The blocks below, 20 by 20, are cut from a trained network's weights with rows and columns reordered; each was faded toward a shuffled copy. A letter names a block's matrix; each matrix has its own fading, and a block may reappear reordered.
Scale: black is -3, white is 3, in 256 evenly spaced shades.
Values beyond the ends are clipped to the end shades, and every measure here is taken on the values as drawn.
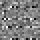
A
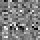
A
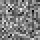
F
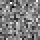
F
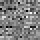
A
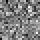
F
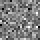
F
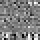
A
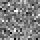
F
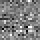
A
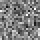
F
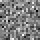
F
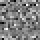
A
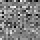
A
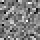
F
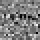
A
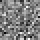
F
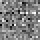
A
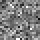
F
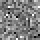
F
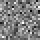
F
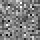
F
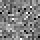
F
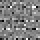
A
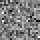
F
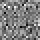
A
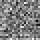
F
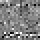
A
